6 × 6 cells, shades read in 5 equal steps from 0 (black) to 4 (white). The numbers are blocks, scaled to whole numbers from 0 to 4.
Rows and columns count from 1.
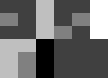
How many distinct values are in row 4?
3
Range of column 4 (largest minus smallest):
1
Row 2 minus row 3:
1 0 0 -1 1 0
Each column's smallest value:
1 1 0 1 1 1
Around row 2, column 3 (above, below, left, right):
3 3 1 1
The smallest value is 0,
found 3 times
